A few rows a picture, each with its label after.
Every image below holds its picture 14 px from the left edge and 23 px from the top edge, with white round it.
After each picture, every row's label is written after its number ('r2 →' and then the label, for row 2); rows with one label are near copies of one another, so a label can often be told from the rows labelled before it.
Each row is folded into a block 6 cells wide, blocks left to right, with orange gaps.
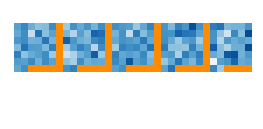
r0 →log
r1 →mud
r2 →log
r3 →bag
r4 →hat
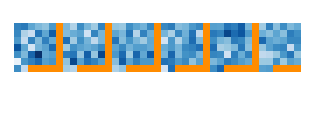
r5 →hat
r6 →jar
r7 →jar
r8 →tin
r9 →bag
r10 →mud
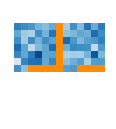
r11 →hat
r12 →mud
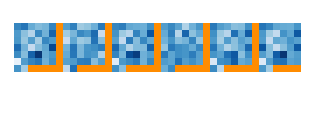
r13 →hat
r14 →tin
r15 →hat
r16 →log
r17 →hat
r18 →hat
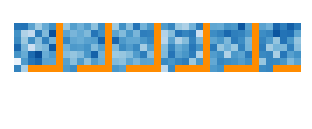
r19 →hat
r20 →mud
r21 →mud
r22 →tin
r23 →bag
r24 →bag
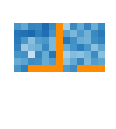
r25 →bag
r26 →mud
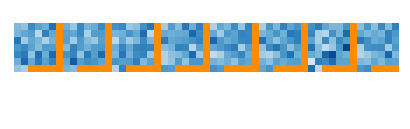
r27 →jar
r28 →jar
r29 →tin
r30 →mud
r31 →mud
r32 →mud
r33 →hat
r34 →mud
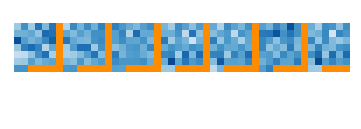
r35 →mud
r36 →mud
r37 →log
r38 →jar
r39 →jar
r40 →bag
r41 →jar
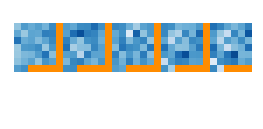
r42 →mud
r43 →bag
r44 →log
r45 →hat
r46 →hat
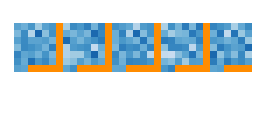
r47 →log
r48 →mud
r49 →log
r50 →mud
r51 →log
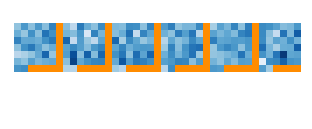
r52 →mud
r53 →jar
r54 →jar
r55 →tin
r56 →mud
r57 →hat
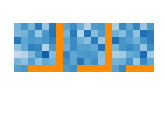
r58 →mud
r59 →log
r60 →mud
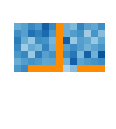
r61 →bag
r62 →jar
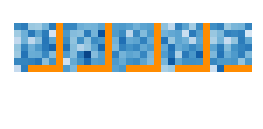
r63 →tin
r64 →hat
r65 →log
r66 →jar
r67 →tin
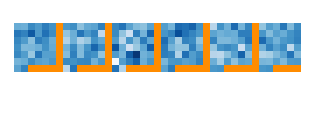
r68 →bag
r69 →tin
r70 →hat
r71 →bag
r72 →mud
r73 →mud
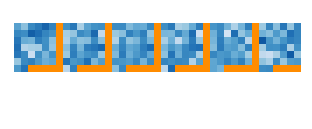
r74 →bag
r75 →tin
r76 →tin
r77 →tin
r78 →log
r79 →mud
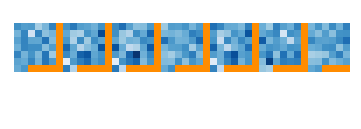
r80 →log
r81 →hat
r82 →hat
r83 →mud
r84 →hat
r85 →jar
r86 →mud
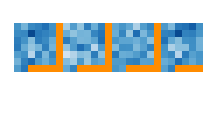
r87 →bag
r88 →mud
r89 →log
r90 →bag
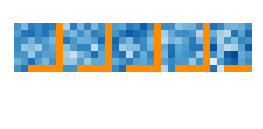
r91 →bag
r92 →mud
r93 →bag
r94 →tin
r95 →hat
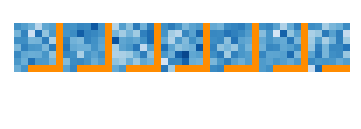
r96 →log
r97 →bag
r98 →mud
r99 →hat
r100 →bag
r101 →log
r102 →tin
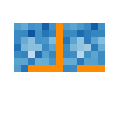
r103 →bag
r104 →bag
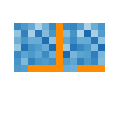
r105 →log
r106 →log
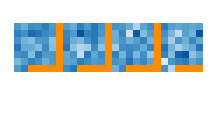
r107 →bag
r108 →bag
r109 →log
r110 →hat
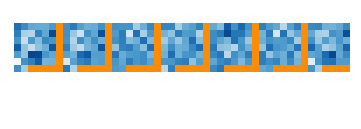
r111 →hat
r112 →hat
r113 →log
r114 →tin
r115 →bag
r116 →log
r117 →hat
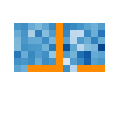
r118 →log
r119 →hat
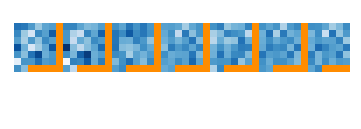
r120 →hat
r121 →hat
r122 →bag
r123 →log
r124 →tin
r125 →log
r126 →log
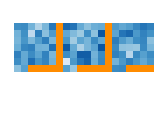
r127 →log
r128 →hat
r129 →bag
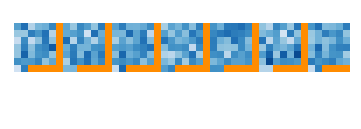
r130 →tin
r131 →jar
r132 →tin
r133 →mud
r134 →bag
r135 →jar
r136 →tin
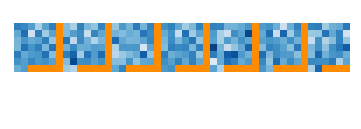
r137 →log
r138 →jar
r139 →mud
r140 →log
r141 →hat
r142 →log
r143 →tin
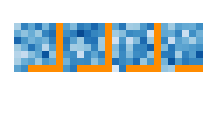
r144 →mud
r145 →bag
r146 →tin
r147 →jar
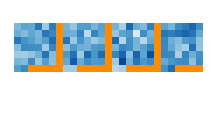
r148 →mud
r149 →jar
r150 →jar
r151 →bag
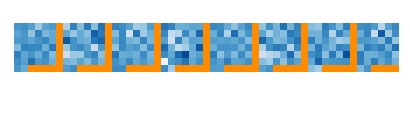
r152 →log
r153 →mud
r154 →log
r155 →hat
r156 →log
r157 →mud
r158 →jar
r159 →log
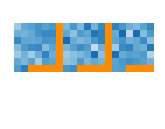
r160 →mud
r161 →mud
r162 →log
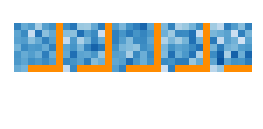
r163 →log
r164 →tin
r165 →bag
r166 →tin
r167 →jar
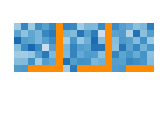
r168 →mud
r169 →tin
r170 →log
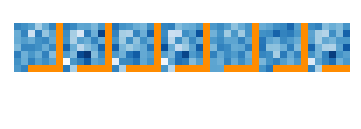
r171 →log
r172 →hat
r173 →hat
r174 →hat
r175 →log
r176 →bag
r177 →hat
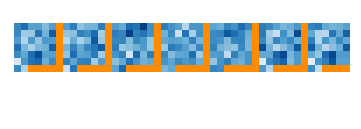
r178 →hat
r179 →tin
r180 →bag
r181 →log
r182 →bag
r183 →hat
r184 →hat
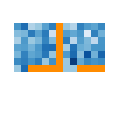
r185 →tin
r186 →jar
